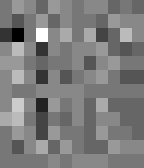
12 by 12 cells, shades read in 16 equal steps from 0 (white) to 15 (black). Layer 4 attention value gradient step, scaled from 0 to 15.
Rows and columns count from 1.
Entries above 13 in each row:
0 0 1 0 0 0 0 0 0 0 0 0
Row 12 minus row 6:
1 4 1 -4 0 -2 -1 0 1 0 -2 -2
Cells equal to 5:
5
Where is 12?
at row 3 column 1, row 4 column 4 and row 6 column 4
